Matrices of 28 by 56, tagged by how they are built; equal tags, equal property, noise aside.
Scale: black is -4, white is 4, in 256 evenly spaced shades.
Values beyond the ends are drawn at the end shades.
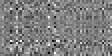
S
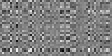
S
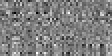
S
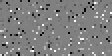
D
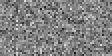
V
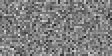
V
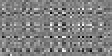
S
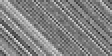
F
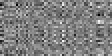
S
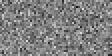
V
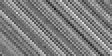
F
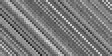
F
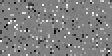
D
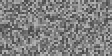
V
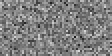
V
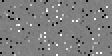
D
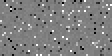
D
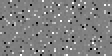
D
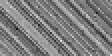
F
